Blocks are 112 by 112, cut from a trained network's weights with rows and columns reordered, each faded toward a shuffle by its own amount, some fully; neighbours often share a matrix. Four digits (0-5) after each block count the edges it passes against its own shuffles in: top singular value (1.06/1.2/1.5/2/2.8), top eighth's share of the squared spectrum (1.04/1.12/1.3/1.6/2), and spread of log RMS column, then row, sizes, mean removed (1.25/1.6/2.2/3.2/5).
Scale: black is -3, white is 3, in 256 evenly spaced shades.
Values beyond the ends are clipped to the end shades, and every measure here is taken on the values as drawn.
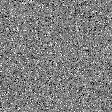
2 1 0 0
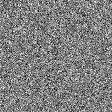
2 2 0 0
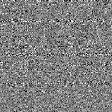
3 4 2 3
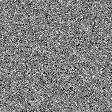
1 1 0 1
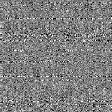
3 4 1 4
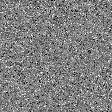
0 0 0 0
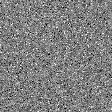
1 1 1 0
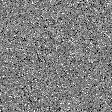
1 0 0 0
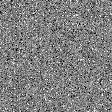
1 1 0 1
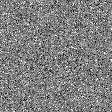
0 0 0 0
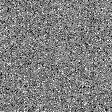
0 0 0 0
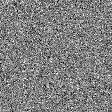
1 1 0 0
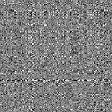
4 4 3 3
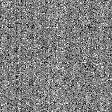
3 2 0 2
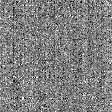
3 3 0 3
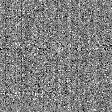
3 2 0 2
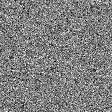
1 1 0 0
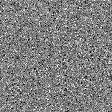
2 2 0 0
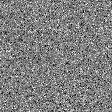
1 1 0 0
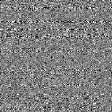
3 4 2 4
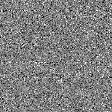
2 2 0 2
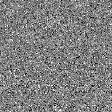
2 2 0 2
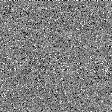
2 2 0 2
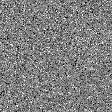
1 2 0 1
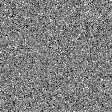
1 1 0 1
